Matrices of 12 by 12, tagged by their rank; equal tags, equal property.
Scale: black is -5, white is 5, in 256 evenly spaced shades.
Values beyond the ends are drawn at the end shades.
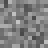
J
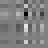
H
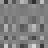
H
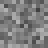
J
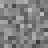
J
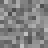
J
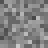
J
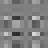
H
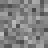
J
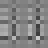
H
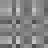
H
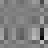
H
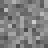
J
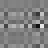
H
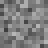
J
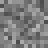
J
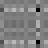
H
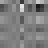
H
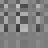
H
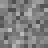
J
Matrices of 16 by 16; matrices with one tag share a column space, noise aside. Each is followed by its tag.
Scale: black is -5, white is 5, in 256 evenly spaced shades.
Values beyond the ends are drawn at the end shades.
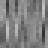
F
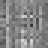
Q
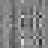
Q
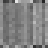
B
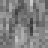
F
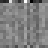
B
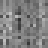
Q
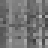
Q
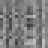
Q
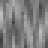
F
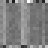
B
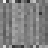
B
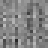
Q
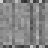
B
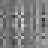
Q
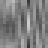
F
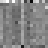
B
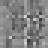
Q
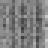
Q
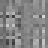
Q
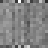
B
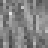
F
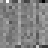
B
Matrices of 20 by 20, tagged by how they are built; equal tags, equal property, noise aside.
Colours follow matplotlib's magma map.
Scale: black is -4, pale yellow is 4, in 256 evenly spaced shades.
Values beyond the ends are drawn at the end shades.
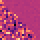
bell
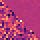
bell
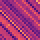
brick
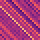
brick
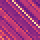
brick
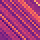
brick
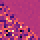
bell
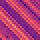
brick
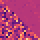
bell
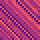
brick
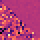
bell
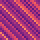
brick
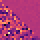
bell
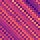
brick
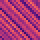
brick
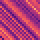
brick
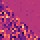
bell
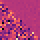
bell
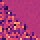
bell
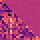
bell
